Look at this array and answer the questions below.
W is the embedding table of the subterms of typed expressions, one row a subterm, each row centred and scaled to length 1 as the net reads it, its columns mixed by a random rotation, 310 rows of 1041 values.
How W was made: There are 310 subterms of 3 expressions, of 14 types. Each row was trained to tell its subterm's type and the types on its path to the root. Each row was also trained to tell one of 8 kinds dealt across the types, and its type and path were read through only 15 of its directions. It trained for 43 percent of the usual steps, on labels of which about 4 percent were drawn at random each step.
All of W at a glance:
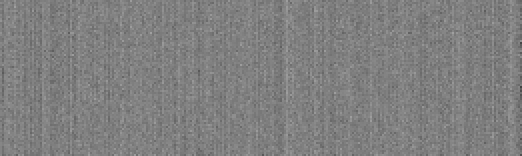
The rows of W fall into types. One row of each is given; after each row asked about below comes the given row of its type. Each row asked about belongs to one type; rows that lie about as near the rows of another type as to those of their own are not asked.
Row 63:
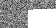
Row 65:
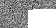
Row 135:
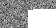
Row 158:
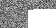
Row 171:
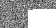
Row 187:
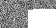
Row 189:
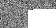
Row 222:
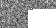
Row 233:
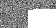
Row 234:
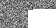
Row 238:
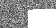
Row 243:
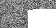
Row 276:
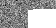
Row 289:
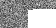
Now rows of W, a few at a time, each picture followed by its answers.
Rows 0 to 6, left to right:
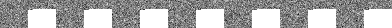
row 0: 289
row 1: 233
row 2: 243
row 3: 222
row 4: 289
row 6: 187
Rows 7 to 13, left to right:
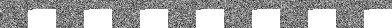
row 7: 171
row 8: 276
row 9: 187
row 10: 243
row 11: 222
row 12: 171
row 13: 158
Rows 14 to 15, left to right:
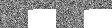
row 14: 243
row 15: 158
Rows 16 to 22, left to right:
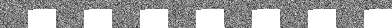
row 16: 189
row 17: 238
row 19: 135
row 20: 222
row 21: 243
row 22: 222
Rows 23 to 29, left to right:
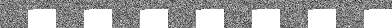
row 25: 135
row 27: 238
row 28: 158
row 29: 238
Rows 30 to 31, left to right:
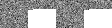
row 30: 243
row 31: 234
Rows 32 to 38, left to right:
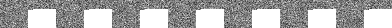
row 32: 158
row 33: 158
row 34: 63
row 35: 276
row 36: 158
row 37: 276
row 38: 135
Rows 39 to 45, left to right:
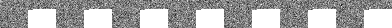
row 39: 158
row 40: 189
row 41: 238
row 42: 189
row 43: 158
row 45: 135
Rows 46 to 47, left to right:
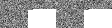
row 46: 189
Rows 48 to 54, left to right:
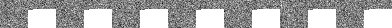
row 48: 135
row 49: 135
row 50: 243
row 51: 234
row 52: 222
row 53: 171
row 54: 135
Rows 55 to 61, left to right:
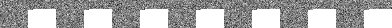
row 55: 171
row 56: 222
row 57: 135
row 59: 65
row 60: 238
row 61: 63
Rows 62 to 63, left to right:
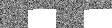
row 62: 243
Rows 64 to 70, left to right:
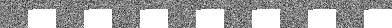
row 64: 135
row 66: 243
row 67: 289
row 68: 233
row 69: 158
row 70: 171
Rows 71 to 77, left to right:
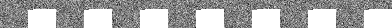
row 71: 289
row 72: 135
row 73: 189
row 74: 276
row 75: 158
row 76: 189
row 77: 234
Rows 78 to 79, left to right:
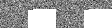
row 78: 65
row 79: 158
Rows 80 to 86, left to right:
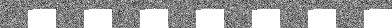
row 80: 65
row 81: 238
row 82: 276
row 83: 65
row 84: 189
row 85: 189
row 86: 189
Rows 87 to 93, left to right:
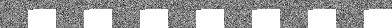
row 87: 222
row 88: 63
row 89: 158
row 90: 234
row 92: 289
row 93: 289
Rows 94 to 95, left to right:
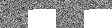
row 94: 189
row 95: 243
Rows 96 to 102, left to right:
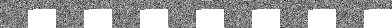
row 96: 233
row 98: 276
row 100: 158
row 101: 187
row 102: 238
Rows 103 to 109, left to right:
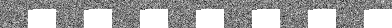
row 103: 238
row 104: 289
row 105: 135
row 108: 289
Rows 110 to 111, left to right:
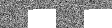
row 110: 63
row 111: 238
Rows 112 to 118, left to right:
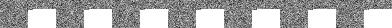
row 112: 135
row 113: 276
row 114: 276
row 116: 171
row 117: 222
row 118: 63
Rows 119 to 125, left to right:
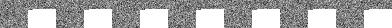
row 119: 135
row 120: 158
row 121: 234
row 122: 65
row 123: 189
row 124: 289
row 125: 189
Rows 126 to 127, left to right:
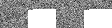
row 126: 238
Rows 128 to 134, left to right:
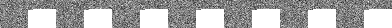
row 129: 187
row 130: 222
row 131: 171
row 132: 171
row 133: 233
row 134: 238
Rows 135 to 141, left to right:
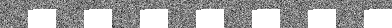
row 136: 189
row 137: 238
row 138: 63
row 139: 63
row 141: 65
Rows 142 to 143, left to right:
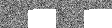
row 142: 65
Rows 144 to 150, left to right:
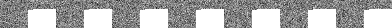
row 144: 63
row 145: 238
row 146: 63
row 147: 276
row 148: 233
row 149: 187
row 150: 63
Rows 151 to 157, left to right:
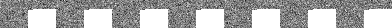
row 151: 158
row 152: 189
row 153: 189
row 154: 65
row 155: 289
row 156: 65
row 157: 135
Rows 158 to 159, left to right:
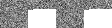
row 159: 135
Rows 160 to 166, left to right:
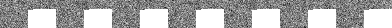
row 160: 158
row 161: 187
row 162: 171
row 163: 187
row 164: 289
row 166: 276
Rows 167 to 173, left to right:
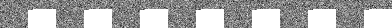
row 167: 238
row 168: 135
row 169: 233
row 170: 171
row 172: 234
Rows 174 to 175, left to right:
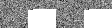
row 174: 222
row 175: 189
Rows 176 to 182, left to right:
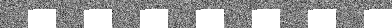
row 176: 158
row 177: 63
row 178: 222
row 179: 243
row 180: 289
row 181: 63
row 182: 189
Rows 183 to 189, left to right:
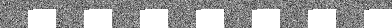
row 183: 234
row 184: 233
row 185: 65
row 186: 65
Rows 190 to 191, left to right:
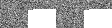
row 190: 276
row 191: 243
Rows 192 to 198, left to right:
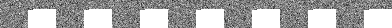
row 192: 65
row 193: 187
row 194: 171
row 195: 189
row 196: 189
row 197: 243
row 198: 65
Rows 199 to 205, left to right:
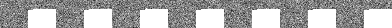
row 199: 65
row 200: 238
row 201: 65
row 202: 243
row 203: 276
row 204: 243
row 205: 243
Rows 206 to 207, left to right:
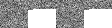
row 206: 65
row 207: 238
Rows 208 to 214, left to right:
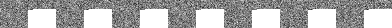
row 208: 234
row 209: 222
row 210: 233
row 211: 289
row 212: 63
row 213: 276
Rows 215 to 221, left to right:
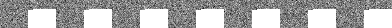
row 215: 187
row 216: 238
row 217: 238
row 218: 222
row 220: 276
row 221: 243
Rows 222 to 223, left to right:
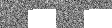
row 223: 189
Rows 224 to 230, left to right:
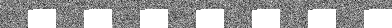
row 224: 158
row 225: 276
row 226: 171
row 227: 238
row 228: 233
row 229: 135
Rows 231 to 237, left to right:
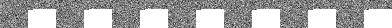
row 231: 171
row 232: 238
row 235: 233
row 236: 233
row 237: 171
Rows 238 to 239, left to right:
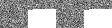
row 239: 276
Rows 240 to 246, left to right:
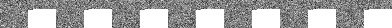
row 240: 233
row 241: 238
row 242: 243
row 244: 65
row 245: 276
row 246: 189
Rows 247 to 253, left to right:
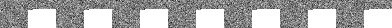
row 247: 222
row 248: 243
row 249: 189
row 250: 158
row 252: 234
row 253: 276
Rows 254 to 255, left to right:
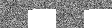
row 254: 65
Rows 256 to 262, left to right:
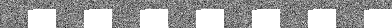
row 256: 243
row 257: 65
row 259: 65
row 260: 243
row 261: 65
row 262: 234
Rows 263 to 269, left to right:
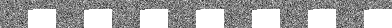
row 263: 65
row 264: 238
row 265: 222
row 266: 63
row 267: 276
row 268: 63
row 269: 187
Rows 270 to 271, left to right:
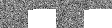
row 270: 222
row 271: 187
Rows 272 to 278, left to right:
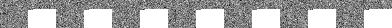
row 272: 63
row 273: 276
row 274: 233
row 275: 276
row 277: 234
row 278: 135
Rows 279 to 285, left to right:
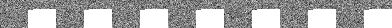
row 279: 238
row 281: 171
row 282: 289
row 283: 243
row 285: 276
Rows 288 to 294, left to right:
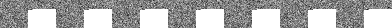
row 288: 171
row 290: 171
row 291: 243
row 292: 289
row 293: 234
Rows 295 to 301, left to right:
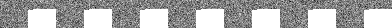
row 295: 238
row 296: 233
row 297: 135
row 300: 189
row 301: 158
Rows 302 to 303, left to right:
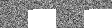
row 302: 243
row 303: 187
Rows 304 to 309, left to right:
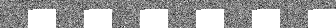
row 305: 233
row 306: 158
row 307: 276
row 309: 276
